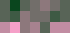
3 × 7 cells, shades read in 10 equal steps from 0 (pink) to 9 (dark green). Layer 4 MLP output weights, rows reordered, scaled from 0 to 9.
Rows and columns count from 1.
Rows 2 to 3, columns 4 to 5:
5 5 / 3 6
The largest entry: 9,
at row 1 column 2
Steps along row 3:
down up down up down same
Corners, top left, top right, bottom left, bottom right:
6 6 2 2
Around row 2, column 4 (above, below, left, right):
5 3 4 5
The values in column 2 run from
0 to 9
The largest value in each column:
6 9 6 5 6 7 6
